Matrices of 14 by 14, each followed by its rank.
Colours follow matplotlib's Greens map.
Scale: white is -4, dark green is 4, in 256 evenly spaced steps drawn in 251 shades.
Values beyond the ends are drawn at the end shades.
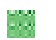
one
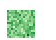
full rank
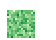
full rank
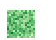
full rank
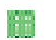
one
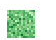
full rank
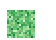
full rank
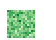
full rank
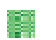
one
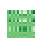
one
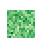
full rank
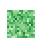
full rank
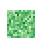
full rank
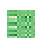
one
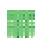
one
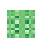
one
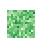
full rank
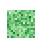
full rank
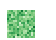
full rank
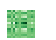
one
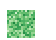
full rank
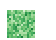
full rank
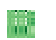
one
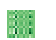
one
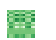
one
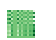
one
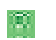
one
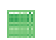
one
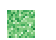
full rank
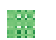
one
